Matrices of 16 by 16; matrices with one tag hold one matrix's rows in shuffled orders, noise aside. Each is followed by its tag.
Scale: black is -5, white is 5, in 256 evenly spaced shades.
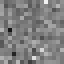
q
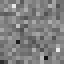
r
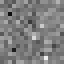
q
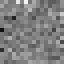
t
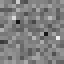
r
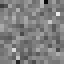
r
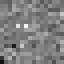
t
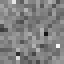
r
